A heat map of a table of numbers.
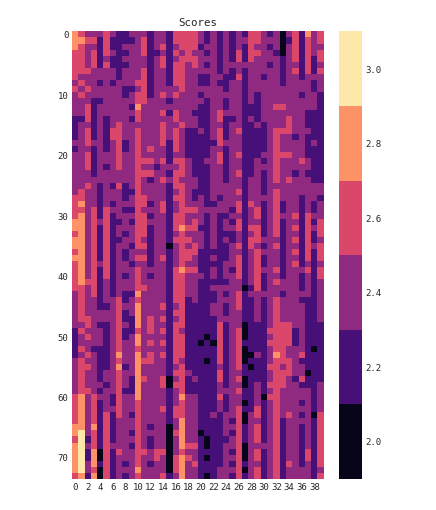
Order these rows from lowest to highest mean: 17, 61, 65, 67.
17, 61, 67, 65
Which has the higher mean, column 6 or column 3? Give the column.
3
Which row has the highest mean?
32
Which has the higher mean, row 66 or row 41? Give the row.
66
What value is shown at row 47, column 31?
2.4
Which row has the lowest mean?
19
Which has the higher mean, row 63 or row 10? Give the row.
63
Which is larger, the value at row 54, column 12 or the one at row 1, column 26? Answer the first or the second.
the first
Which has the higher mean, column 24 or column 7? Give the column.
7
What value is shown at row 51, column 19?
2.2
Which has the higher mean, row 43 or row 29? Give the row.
29
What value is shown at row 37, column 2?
2.4
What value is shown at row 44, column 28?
2.2
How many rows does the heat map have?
74
